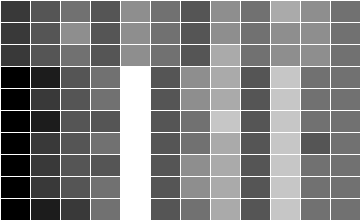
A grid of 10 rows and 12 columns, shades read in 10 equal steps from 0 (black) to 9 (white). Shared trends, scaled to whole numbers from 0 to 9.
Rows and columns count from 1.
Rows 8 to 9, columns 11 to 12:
4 4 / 4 4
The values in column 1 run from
0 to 2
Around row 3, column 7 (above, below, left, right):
3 5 4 6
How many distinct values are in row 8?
8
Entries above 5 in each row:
1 0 1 3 3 3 3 3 3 3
